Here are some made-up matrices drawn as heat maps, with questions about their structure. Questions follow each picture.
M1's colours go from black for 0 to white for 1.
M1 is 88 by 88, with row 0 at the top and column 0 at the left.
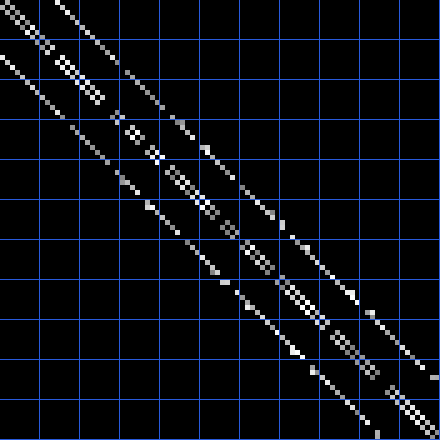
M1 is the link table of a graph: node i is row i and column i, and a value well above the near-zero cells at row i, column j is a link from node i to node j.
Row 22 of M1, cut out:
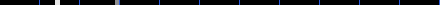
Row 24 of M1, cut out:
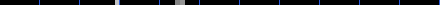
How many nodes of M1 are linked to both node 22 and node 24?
1
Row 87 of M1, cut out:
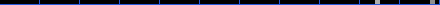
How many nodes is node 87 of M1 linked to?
2
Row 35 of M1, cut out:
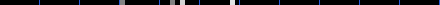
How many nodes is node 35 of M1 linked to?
4
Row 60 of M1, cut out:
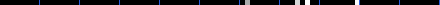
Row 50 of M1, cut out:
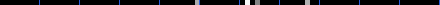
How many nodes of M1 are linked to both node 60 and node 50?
2
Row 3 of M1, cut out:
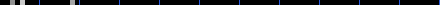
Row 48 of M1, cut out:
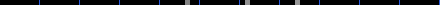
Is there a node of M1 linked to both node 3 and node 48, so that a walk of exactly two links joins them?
no
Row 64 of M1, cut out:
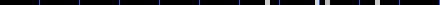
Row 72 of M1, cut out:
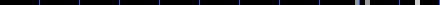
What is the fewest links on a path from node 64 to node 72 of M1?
4
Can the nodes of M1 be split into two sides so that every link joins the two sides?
no
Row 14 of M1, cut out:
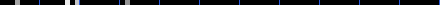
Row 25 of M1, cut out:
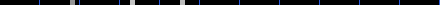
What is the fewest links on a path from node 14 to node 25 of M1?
1
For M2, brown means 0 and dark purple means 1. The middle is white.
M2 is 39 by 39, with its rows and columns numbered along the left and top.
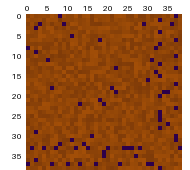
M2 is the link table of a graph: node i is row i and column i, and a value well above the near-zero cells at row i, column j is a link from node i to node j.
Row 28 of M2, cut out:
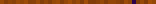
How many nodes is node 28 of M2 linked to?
1
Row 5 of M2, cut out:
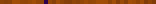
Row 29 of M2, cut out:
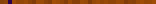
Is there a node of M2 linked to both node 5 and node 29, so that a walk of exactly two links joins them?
no
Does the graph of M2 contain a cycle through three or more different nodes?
no
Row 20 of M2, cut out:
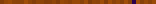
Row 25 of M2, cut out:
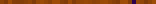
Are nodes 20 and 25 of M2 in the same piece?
yes
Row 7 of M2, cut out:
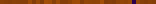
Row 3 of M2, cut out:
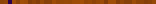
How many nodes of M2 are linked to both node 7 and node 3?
0
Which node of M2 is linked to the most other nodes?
node 33
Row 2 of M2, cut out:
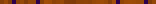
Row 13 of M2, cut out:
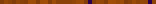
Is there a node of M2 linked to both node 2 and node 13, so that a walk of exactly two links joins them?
no
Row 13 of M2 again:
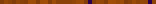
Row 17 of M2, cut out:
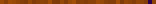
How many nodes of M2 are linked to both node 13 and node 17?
1
